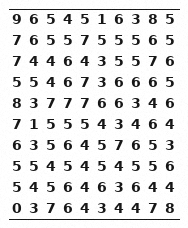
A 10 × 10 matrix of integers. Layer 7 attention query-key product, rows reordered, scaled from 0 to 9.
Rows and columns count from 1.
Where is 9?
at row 1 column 1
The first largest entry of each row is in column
1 1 1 5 1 1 7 10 4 10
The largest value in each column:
9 6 7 7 7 6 7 6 8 8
